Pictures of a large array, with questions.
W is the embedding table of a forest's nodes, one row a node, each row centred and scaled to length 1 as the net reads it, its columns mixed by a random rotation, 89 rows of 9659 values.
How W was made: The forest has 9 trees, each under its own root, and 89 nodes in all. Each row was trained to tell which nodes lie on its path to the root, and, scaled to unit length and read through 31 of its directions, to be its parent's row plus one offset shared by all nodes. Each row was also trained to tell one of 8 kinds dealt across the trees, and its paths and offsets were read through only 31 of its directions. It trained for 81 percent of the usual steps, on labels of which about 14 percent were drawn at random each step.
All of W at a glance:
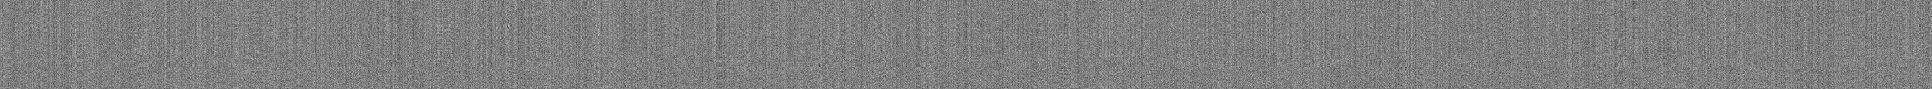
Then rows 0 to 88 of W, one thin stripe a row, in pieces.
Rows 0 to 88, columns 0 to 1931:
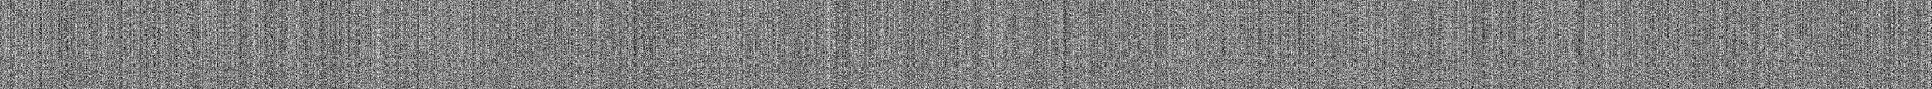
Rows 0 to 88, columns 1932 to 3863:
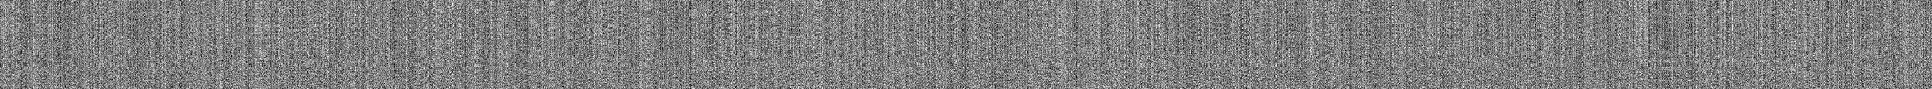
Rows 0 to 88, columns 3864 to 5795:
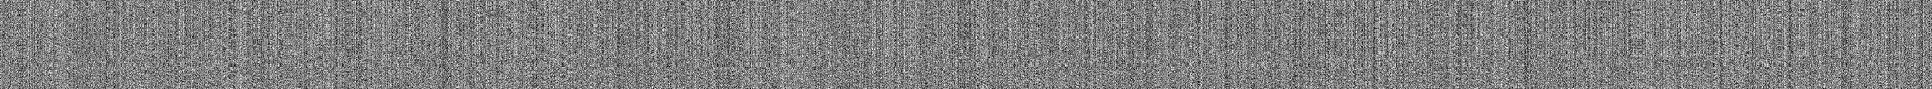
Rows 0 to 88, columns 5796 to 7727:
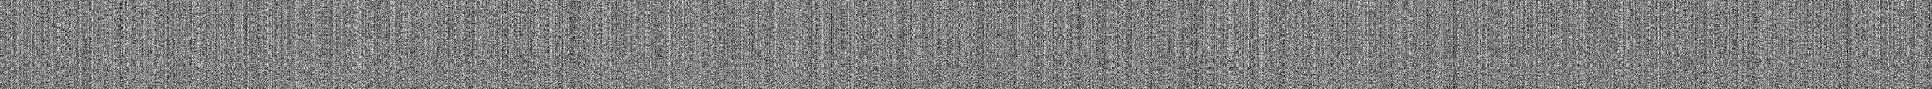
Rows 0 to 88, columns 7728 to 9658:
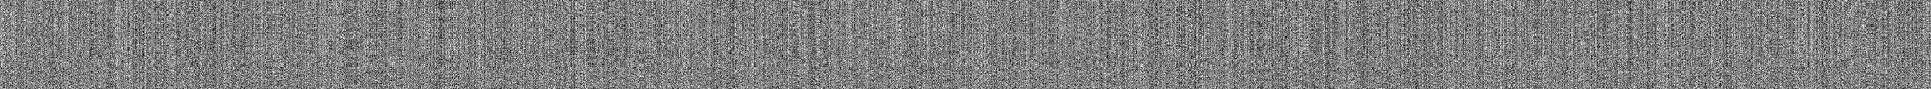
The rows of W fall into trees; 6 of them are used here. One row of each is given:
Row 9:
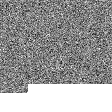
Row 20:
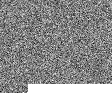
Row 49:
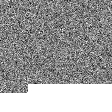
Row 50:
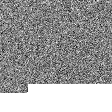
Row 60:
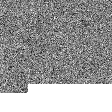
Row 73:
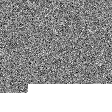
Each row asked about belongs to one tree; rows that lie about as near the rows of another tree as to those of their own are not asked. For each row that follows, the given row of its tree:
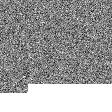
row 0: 49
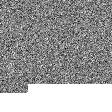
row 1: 20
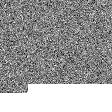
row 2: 20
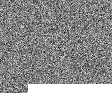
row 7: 20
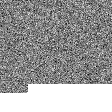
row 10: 73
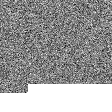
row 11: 9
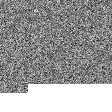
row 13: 49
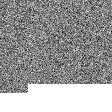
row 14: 73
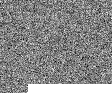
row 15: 73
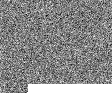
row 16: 49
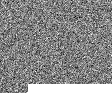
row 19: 20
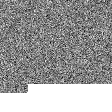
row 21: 49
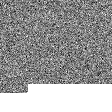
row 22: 20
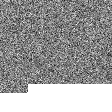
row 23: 49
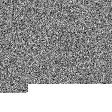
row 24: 73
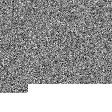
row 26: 73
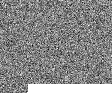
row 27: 20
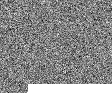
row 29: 9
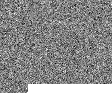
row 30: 9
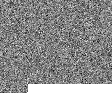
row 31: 49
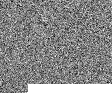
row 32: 20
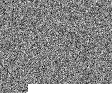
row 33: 73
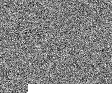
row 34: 9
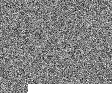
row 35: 9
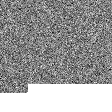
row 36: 20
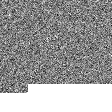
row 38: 20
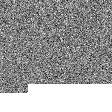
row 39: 49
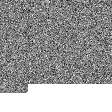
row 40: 9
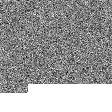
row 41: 49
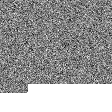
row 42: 9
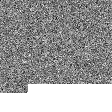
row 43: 9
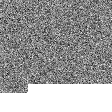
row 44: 49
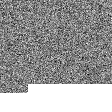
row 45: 73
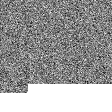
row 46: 9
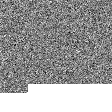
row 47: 49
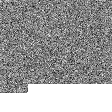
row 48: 49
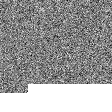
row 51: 49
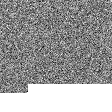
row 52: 50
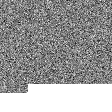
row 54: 49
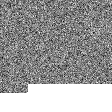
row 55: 20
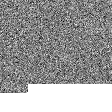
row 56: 50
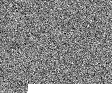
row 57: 9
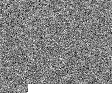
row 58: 50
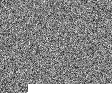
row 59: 20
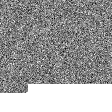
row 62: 20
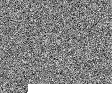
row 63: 9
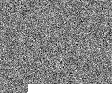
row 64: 9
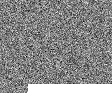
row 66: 9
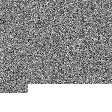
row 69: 60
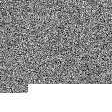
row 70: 73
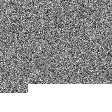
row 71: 49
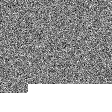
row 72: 9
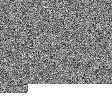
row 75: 9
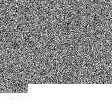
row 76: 9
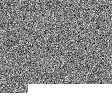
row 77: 20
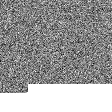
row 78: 20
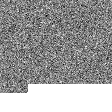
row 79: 49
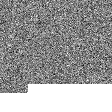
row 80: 60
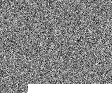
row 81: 20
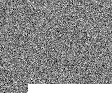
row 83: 73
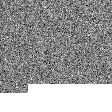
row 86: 20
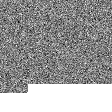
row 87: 49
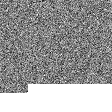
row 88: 50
